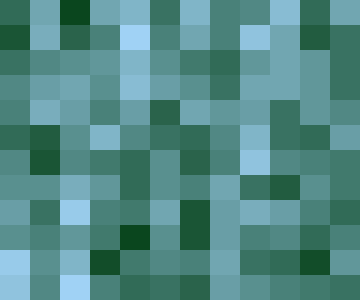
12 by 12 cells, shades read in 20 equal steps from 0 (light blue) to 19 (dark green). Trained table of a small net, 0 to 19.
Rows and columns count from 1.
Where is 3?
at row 1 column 10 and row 4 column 5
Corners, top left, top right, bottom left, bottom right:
14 6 2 13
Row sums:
110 113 114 97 108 128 133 121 111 138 124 117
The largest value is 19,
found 2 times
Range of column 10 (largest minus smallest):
13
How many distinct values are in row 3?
8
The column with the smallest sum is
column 9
